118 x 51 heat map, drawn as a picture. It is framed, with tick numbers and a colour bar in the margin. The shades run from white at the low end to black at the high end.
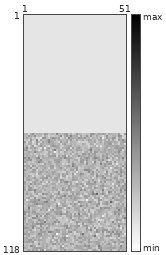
It is made of 2 by 1 panels. Panel 1,1: very low, flat. Panel 2,1: low, fine-grained.
